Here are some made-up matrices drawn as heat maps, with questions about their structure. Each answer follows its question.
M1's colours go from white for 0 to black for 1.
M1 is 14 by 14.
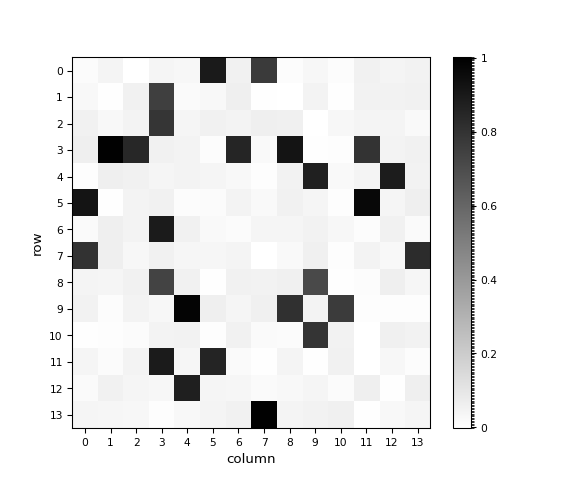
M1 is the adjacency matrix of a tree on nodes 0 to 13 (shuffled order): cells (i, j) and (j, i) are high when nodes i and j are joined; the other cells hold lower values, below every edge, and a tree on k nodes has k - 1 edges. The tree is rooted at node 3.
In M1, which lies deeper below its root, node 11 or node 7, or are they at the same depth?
node 7
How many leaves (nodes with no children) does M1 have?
6
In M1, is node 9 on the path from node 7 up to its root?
no
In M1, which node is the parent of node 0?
5
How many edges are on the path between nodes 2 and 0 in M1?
4
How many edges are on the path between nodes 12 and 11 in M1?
5
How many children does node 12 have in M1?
0
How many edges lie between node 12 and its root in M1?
4
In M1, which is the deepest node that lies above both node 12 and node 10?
9
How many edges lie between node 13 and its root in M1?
5
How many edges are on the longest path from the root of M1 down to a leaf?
5
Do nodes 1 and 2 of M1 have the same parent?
yes
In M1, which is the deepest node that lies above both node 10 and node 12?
9
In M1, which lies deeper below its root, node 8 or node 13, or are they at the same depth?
node 13
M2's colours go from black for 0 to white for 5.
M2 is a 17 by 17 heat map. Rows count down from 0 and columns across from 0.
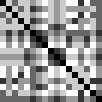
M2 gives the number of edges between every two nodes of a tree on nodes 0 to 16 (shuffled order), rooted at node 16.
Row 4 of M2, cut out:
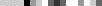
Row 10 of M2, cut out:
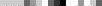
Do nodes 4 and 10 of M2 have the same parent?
yes
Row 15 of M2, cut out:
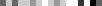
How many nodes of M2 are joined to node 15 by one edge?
1
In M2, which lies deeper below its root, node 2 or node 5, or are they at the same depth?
node 2
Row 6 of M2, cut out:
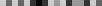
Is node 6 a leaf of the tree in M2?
no
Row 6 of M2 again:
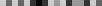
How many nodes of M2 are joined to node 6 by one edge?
4
